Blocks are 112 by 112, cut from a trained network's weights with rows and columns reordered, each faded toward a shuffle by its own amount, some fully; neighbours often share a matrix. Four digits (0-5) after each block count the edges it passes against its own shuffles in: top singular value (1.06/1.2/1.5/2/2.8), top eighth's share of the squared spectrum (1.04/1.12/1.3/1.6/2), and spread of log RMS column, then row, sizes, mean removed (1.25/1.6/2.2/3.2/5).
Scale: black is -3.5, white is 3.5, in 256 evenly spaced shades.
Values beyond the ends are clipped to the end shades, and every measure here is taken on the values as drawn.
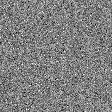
0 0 0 0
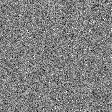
1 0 0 0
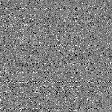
4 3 1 3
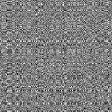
5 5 3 3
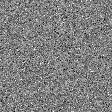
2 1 0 0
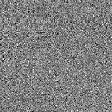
4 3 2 1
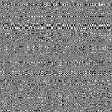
5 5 2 4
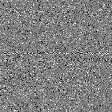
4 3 0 2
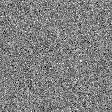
2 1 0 0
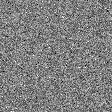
0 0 0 0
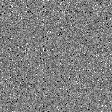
3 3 1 1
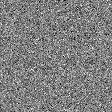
2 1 0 0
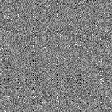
4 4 2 1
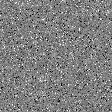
2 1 0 1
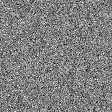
2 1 0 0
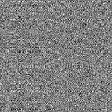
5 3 1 3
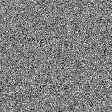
3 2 0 1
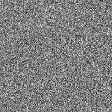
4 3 1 1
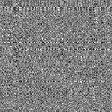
5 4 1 3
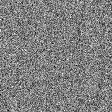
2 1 0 0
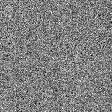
3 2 0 0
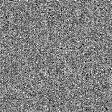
3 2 0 1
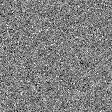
2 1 0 0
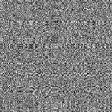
5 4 1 3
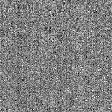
3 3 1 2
